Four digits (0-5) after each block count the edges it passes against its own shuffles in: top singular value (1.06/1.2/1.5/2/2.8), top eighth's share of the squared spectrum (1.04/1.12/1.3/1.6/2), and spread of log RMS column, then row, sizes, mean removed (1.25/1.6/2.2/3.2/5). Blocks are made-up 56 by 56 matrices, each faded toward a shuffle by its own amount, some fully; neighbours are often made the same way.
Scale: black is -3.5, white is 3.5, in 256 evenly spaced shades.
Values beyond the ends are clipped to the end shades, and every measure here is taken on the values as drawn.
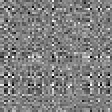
5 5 3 3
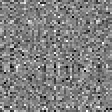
4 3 2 2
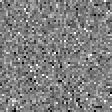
2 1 0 0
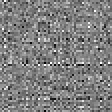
4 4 3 2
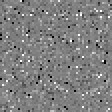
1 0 0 0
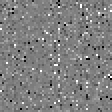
2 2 1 0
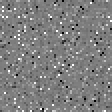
0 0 0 0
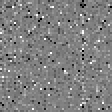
2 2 0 0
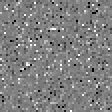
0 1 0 0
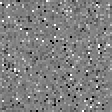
0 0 0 0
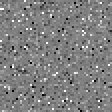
0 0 0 0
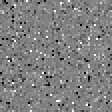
1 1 0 0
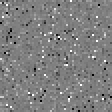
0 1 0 0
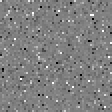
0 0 0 0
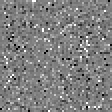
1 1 1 1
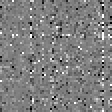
2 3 3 2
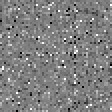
1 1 1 0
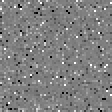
0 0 0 0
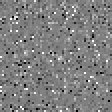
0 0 0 1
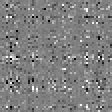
2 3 3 3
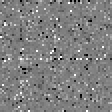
2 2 1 1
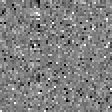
3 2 1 0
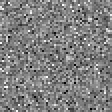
0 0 0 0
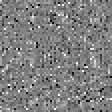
3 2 1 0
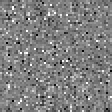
2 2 1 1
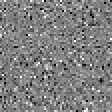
3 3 2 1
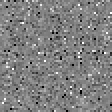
3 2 1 1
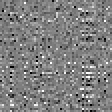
4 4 2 2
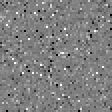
1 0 0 0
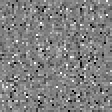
3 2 1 1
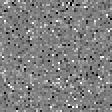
0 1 0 0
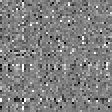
4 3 2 2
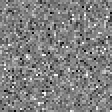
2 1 0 0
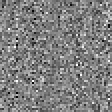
1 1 2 0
